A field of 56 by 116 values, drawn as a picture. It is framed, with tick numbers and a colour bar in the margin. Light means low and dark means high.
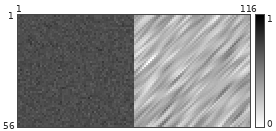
The table splits into one row of 2 panels. Panel 1,1: high, fine-grained, faint in contrast. Panel 1,2: low, slanting up to the right.
